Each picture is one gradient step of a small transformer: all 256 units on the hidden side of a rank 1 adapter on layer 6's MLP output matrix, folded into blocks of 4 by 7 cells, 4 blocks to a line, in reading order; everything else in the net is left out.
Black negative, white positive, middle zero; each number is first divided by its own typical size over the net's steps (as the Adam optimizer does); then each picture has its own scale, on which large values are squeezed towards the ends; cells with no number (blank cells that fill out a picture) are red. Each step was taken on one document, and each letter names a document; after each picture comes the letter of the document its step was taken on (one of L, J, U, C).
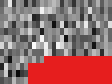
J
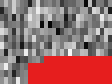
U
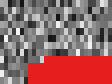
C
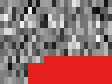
U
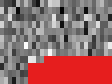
J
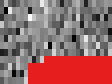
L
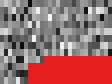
U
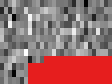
L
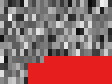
C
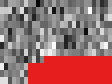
J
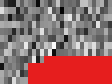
J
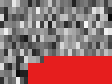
U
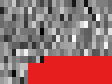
L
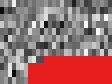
L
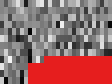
C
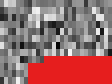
U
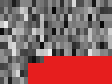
C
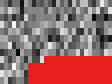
C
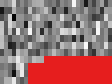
L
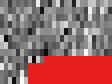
J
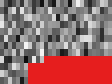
C
